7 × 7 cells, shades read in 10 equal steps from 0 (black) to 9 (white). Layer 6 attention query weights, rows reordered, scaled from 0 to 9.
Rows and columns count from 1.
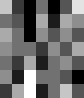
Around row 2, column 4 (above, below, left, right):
4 5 0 1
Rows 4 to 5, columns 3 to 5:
4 2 5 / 6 1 4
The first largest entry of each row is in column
7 4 1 7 3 3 3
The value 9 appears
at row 6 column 3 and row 7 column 3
